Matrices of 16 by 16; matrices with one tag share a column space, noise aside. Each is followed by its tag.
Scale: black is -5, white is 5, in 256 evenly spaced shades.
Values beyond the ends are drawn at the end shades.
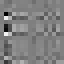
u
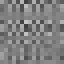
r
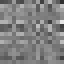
r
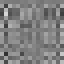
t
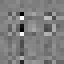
u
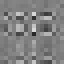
u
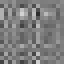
t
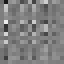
r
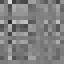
r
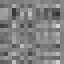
t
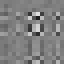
u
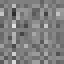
t
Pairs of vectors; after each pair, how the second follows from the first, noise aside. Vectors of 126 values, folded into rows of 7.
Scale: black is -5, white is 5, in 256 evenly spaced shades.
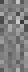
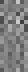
copied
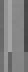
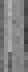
copied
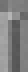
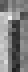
scaled up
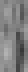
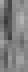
reversed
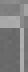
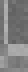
reversed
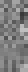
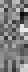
scaled up
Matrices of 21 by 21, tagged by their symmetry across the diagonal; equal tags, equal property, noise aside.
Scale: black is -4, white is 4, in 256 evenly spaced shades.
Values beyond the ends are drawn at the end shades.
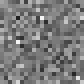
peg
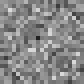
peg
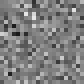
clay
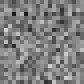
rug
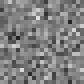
clay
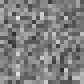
rug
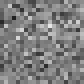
rug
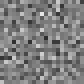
clay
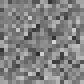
peg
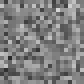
clay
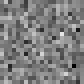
rug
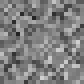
peg
